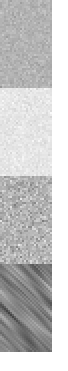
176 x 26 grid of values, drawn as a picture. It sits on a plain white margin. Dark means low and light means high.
It is made of 4 by 1 panels. Panel 1,1: high, fine-grained, faint in contrast. Panel 2,1: very high, fine-grained, faint in contrast. Panel 3,1: high, fine-grained. Panel 4,1: middling, slanting down to the right.
